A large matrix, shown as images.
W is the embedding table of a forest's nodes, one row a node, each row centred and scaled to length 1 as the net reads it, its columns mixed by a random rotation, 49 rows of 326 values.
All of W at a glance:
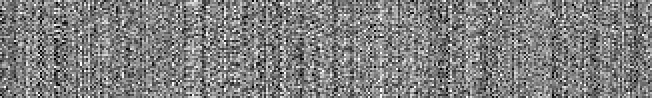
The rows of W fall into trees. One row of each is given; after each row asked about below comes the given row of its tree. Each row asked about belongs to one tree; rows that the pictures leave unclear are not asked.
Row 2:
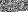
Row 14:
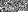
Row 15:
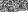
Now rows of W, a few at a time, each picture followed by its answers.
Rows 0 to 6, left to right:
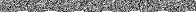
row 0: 15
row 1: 2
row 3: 14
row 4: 15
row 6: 15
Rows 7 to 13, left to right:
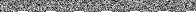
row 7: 14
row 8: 14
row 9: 2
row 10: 14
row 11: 14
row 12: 15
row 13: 2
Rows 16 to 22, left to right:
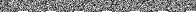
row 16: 2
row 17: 14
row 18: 15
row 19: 14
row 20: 2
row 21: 14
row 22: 14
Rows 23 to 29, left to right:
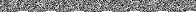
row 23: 2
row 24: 2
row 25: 14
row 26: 2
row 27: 14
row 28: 2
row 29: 14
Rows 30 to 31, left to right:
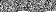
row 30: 14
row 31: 2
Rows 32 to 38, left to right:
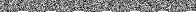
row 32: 2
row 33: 15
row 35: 2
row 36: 14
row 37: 14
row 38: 14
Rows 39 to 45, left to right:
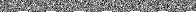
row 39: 2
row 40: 14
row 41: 2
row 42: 2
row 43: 15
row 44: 14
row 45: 14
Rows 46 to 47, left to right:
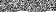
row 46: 2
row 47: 14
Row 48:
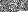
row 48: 2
